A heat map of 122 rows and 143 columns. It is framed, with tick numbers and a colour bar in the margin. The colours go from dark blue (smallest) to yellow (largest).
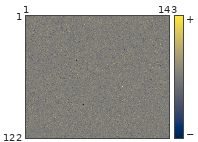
Fine speckle covers the field. The distribution is heavy-tailed on both sides. The halves do not mirror each other. On average the colour sits 50% of the way up the scale. No row or column stands out. There is no seam. No overall slope runs across the table.
